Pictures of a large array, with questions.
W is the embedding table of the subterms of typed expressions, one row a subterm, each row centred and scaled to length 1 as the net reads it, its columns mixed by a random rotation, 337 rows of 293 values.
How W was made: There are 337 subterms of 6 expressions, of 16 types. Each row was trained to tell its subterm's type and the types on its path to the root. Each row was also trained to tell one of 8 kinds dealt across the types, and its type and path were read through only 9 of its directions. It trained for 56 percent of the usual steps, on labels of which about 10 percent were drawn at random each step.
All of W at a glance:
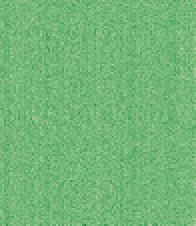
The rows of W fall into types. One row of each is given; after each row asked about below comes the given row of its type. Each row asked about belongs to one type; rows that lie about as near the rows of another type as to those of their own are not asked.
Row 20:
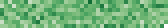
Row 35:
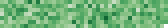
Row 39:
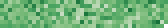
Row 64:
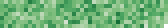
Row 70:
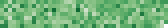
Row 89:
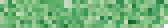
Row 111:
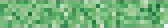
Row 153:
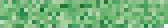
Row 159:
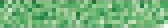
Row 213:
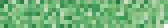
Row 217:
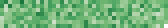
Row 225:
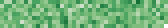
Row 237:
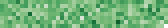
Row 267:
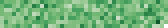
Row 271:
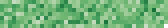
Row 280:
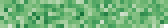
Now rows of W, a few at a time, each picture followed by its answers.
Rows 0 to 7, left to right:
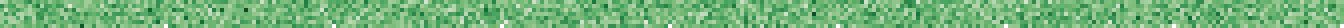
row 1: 237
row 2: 64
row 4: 70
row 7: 217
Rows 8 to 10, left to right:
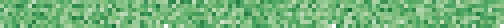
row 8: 217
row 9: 20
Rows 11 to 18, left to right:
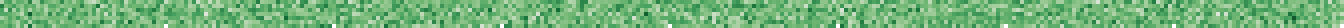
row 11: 213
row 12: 111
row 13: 271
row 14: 70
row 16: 35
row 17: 271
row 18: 64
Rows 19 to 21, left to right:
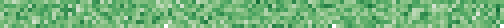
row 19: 39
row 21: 267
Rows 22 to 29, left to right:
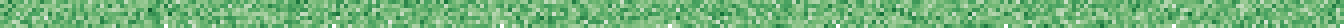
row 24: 20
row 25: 280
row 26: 39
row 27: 217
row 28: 153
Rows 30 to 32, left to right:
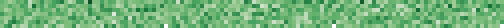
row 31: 70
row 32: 225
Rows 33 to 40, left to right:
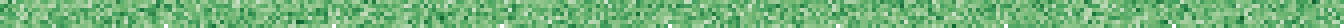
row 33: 64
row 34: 89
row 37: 271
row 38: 267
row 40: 237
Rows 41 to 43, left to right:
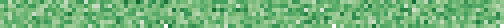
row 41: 225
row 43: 39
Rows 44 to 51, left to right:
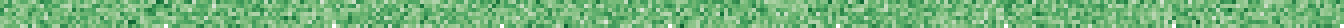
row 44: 267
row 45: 213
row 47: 225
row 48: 213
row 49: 213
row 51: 213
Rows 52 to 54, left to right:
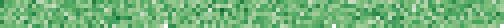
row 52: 64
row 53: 111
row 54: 271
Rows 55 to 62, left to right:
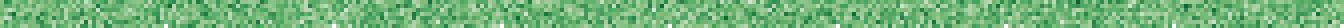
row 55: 159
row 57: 280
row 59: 280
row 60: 111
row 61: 20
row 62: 89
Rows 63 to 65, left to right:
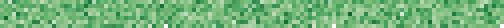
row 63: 153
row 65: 111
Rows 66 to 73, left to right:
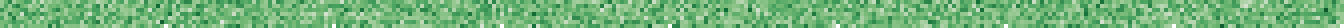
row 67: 20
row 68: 64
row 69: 217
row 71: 237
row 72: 70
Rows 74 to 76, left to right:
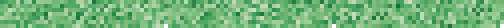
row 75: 70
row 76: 217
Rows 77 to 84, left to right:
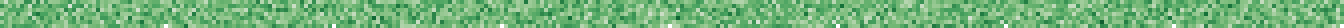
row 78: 217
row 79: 280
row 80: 271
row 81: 39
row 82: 70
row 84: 217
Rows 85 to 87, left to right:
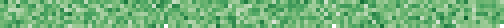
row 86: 225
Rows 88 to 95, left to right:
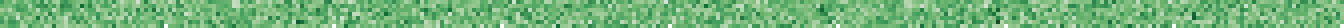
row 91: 153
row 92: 267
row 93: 225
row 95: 39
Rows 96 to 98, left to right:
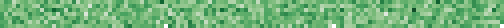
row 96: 271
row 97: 35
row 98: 237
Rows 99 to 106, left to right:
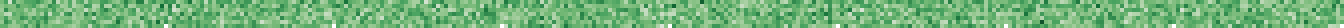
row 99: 225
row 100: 217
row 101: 64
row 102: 267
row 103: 35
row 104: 237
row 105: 153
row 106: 217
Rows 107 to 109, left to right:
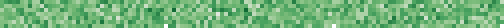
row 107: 20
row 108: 280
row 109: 89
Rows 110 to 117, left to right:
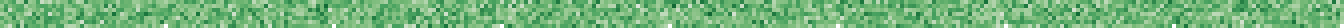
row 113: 70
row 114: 39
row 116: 271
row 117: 64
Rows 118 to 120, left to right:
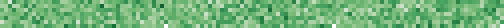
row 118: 70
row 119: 111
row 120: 225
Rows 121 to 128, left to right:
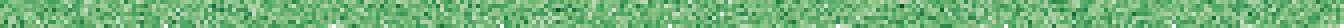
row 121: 39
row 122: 280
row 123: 267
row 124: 271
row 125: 280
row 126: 280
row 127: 89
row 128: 280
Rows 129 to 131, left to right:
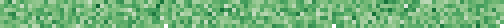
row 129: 271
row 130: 217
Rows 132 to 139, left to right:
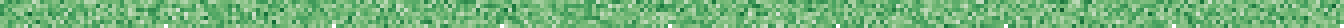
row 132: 213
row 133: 159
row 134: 111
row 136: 213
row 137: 217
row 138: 70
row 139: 271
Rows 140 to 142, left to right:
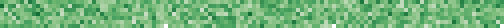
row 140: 39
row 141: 280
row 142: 225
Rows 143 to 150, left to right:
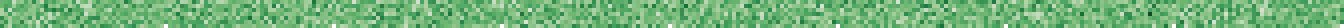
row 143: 280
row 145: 280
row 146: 153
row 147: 89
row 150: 280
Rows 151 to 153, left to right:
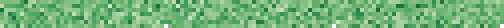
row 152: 64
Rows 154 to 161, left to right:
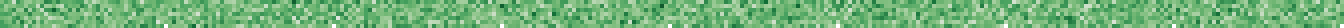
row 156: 267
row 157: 213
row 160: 225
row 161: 217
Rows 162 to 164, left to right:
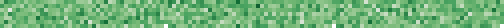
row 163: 153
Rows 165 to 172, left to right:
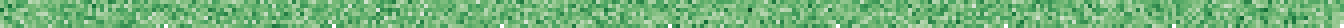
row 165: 267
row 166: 39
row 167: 159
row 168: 237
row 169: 237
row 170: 237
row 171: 39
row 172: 64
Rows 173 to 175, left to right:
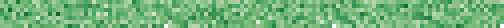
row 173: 213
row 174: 159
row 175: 20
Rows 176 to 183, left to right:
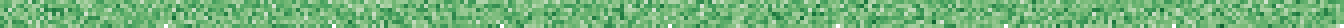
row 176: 280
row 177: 39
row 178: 111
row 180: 35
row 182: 271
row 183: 35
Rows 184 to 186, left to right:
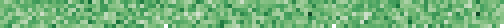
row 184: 237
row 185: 35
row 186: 70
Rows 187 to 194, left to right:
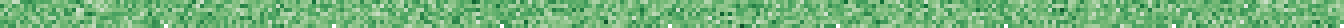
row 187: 39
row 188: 217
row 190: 213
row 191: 213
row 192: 20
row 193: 111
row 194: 39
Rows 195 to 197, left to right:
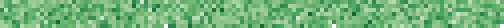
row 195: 271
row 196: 70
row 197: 153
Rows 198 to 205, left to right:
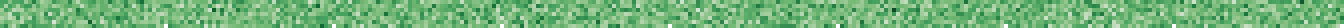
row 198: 237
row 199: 111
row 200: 213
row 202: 153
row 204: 213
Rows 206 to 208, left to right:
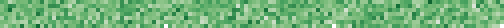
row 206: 89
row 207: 39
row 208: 280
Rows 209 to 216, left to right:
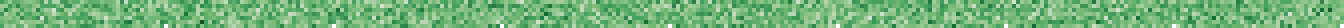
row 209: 20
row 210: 153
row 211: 213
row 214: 237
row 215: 64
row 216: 217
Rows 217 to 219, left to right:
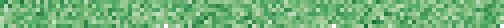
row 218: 280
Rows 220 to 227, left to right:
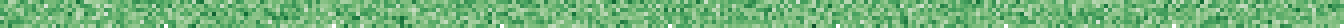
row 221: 35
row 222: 213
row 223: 20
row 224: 213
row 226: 271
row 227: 225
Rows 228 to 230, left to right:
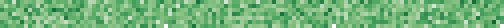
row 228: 213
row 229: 35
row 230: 225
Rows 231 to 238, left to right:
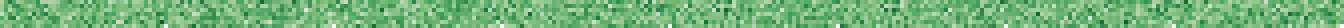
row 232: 225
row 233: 225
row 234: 217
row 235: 111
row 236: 111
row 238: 64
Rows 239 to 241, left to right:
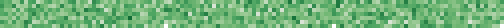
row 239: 64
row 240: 213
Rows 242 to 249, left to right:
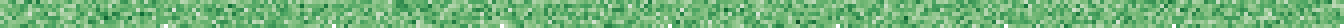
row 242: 35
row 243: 39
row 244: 64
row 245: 217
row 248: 271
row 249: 35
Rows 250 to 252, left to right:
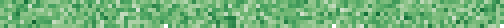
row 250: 153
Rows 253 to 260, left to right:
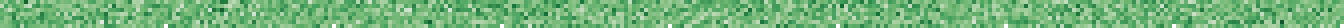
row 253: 159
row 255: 237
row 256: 217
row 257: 237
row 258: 39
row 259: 271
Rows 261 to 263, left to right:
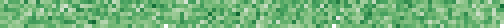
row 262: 159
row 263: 267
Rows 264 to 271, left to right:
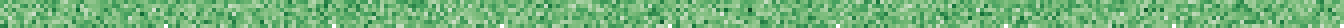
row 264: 70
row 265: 111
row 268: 237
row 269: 35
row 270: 217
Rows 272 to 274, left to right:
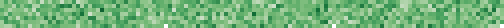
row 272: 280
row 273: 39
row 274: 70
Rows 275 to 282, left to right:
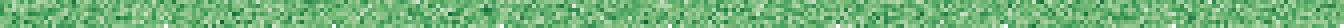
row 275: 271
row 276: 89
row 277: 64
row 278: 39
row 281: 35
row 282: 111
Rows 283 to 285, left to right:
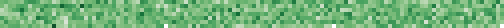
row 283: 153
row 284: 280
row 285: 271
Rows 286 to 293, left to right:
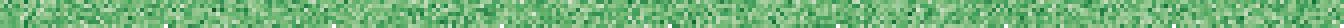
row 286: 64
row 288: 64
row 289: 225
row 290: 213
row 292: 213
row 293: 237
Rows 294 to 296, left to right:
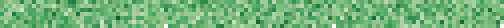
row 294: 111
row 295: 237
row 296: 159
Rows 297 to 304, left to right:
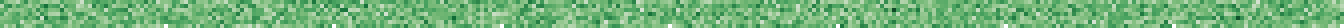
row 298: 271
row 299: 237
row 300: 153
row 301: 217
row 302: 35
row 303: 39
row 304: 280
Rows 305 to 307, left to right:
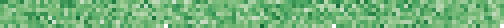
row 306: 35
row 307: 39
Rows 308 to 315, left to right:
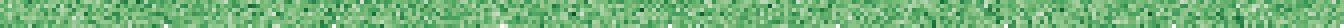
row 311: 217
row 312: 213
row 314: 70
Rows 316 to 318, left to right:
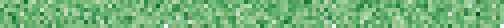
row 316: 271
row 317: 237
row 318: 70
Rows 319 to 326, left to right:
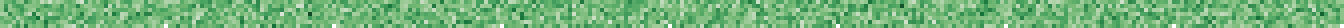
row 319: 280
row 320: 70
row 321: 217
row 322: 39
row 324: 89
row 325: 35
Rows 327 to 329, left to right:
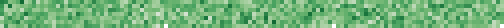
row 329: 271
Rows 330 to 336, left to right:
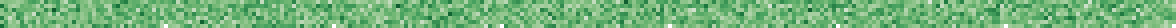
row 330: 35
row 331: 153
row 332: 64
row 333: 35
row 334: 267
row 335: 271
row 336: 280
